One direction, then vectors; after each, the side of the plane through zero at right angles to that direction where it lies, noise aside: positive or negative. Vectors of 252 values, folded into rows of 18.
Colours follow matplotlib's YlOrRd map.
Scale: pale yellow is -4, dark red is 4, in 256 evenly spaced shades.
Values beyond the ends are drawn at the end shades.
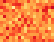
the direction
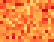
positive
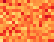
positive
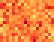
positive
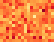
positive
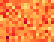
positive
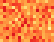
positive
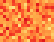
positive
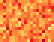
positive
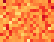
positive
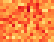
negative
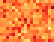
positive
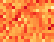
negative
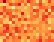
positive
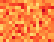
positive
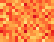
negative
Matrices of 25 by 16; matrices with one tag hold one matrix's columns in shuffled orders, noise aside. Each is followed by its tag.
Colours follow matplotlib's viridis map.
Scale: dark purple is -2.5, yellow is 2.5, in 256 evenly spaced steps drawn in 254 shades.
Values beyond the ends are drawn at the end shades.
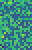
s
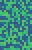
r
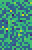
s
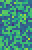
r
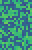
r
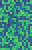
r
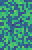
r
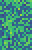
s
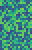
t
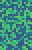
t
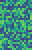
t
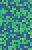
t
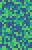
r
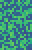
t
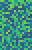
s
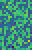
r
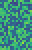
r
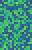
t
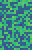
s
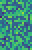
r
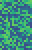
s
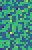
t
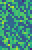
r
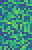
t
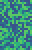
r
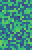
t
